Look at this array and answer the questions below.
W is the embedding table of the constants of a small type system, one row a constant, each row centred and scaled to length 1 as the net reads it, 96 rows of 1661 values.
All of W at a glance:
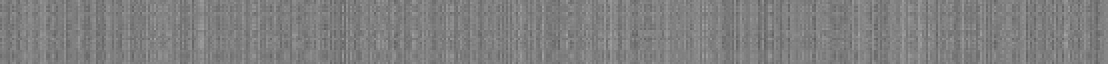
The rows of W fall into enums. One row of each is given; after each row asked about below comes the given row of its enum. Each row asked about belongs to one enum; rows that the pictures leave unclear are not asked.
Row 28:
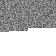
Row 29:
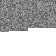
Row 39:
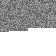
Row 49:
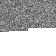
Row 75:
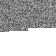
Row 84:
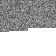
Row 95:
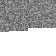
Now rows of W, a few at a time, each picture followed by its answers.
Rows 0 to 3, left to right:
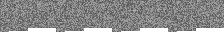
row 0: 29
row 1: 39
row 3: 95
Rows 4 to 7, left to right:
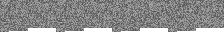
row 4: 39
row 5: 39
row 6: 29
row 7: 84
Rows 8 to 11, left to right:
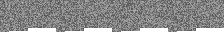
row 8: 28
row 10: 84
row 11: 95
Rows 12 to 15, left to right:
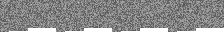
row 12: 39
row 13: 28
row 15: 84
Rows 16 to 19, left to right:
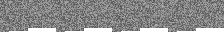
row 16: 95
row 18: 75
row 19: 39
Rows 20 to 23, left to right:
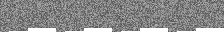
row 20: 29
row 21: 28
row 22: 75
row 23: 39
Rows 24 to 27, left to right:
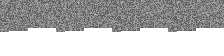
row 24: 39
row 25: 28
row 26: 95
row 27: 95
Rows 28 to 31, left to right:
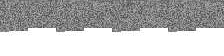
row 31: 29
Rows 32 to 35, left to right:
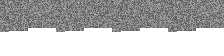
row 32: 95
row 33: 28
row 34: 39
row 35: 95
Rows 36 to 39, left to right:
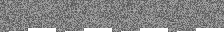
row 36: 95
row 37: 84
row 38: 84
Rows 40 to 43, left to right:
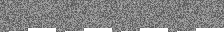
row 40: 95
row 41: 84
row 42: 28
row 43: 84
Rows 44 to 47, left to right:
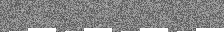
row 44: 84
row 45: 75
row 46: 39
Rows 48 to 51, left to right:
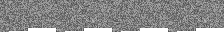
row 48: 95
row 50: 39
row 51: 49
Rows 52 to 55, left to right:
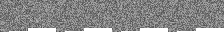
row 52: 49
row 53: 39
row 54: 28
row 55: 39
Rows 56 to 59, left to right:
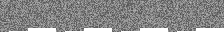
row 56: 39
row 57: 28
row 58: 84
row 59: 28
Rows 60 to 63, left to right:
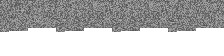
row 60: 84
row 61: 29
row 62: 29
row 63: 39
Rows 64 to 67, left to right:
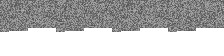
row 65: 39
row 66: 84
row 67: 29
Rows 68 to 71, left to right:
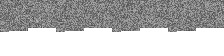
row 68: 49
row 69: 39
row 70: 84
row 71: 29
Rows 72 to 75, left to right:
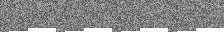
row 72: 29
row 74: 95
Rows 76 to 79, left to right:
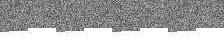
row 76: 84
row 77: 28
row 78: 75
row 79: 84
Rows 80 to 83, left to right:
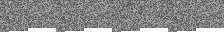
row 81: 95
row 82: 84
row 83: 95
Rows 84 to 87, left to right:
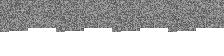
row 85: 95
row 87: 75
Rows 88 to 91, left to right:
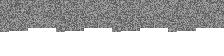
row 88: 84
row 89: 95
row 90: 95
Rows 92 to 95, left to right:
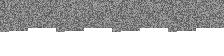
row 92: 28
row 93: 29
